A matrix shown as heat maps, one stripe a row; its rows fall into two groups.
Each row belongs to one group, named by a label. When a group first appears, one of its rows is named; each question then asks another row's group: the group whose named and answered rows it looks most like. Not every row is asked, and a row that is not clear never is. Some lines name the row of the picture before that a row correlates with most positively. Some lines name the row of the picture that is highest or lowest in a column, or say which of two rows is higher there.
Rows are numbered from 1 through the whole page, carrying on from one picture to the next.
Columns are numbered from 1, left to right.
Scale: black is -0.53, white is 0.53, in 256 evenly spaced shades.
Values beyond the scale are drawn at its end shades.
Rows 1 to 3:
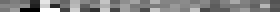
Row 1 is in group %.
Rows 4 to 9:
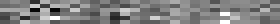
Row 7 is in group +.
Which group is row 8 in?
%
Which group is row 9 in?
+
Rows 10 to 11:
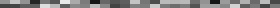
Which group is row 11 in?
%
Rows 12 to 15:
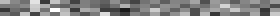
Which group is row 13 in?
+
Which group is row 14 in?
%
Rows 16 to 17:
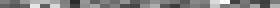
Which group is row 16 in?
+
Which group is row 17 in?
%
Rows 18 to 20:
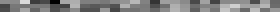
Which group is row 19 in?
+
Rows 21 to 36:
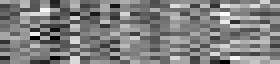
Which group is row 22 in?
+
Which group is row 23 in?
%
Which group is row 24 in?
+
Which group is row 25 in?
+
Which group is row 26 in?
+
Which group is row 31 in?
+
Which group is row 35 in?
+
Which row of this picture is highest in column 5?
23
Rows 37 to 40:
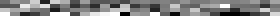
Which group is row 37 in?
%
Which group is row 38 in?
+
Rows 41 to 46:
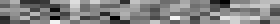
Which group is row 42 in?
+
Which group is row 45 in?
+
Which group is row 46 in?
%
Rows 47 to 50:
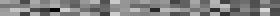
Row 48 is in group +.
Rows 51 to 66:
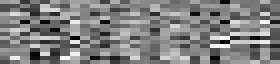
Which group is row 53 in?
%
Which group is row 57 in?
+
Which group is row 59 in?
+
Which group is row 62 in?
+
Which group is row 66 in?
+
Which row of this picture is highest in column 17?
65
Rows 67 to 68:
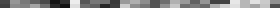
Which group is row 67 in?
+
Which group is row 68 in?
+
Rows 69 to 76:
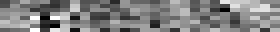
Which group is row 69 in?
+
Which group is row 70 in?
+
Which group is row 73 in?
%
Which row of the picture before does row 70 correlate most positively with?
67
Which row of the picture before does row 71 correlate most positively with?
67
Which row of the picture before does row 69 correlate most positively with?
68
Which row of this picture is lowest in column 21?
73
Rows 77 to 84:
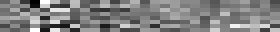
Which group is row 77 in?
%
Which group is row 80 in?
+
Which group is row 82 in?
%
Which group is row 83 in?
+
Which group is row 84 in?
%
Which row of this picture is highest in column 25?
83
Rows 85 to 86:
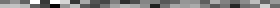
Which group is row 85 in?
%
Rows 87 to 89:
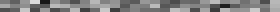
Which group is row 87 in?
%
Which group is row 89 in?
+
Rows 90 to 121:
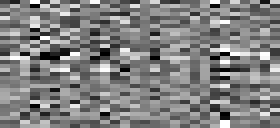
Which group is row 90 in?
%
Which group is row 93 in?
%
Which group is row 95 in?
+
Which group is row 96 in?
%
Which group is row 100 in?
%
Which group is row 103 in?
+
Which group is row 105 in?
+
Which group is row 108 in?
+
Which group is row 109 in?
+
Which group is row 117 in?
+
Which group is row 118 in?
+
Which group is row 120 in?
+
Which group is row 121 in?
+
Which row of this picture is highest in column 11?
107
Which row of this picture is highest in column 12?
94
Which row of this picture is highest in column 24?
103
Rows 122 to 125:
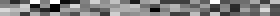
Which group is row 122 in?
%
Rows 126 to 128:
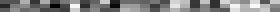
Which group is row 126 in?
+
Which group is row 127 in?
+
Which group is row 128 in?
+
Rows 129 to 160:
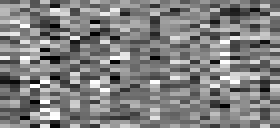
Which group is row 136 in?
+
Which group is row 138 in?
+
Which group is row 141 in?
%
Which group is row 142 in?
+
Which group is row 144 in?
+
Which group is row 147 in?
+
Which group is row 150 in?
%
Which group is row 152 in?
+
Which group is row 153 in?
%
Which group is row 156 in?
%
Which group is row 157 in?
%
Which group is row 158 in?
%
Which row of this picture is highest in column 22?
150
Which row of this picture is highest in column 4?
150
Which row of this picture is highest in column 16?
149
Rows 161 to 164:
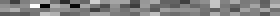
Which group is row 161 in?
%
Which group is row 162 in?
%
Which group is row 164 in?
%
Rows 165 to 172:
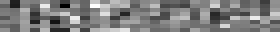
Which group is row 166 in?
%
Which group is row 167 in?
+
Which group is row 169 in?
+
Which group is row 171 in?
+
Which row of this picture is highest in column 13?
172
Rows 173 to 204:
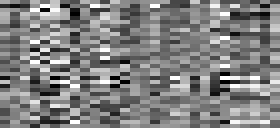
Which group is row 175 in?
%
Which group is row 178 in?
%
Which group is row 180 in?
+
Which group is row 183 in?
%
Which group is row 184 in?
+
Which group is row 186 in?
%
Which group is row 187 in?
+
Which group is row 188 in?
%
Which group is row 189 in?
+
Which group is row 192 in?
+
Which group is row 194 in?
+
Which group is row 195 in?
+
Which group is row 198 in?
%
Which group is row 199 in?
%
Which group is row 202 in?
%
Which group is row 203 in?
+
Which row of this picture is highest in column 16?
174
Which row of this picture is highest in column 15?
189
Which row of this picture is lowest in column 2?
174
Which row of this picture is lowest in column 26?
176
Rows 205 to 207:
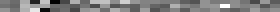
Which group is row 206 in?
+
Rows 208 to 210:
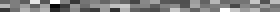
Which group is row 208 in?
%
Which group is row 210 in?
+
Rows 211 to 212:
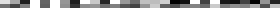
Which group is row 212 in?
%
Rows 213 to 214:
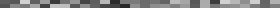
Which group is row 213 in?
+
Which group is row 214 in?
%
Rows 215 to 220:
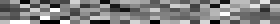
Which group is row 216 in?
+
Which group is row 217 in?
%
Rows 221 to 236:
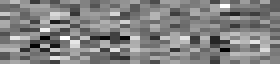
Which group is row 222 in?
+
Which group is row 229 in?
+
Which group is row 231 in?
+
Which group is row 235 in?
%
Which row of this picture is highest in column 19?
230
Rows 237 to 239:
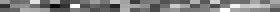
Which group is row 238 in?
+
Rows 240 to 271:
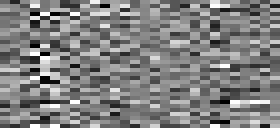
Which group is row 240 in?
%
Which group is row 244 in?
%
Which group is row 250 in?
+
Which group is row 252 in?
%
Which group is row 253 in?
%
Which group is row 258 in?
%
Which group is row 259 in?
%
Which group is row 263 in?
%
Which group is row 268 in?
+
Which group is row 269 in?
%
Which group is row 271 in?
%
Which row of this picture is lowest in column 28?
241
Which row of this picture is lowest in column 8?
256
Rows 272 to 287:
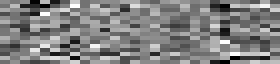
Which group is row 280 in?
+
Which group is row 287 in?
+
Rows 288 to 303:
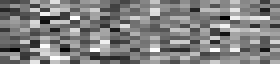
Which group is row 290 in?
%
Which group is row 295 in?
+
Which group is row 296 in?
+
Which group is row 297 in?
%
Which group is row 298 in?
+
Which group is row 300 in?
%
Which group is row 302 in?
%
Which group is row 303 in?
%
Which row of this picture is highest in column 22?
300
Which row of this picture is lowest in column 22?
298
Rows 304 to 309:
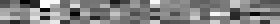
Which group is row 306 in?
%
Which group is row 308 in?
%
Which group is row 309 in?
%
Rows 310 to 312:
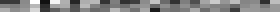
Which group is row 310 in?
%
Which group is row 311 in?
%
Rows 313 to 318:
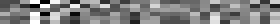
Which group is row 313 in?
%
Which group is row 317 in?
%
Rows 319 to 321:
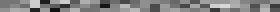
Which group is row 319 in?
%
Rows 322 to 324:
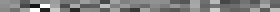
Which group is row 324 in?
%
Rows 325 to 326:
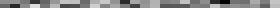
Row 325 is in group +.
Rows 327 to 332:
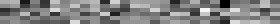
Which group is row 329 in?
%
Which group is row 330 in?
+
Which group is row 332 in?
+
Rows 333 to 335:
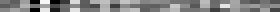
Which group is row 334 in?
+
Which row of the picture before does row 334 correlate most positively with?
330
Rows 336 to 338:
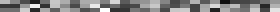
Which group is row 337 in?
%
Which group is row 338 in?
+
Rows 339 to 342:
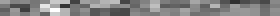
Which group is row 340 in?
%
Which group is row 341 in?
%
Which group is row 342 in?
%
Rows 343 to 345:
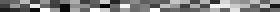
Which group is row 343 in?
+
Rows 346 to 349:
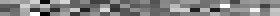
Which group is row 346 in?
%
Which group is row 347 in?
+
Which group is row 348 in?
+
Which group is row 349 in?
%
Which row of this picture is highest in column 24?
348
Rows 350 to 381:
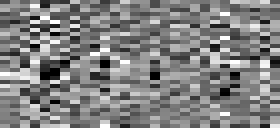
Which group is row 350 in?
+
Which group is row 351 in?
%
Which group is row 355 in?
%
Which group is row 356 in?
+
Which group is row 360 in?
%
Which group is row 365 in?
+
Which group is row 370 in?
%
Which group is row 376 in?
%
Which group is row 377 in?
%
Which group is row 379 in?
%
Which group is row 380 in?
+
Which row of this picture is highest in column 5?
354
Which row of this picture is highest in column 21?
362
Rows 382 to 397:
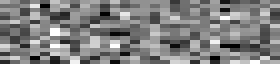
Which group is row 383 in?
%
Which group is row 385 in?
+
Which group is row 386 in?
+
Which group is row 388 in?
%
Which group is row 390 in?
%
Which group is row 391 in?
%
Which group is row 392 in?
%
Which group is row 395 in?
%
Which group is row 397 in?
+
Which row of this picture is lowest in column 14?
392
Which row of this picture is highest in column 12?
393
